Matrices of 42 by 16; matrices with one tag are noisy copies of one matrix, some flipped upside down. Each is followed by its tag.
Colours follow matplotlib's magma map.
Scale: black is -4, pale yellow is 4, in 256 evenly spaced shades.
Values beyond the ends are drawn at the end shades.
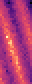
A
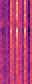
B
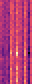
B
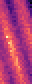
A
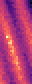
A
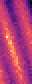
A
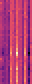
B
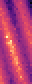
A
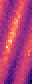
A
